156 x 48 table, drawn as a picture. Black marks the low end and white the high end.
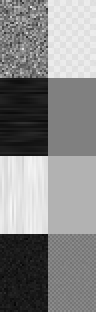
It is made of 4 by 2 panels. Panel 1,1: middling, fine-grained, strong in contrast. Panel 1,2: very high, checkered, faint in contrast. Panel 2,1: very low, streaked across, faint in contrast. Panel 2,2: middling, flat. Panel 3,1: very high, streaked downward, faint in contrast. Panel 3,2: high, flat. Panel 4,1: very low, fine-grained, faint in contrast. Panel 4,2: middling, checkered, faint in contrast.
